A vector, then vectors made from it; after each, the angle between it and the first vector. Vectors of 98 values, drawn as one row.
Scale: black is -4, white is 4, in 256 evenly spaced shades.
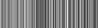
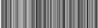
partly aligned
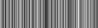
orthogonal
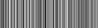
partly aligned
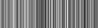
nearly parallel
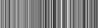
partly aligned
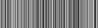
partly aligned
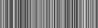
partly opposed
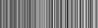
nearly opposite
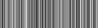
partly aligned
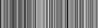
nearly opposite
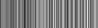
nearly opposite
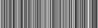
orthogonal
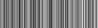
partly opposed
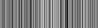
partly opposed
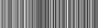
nearly parallel
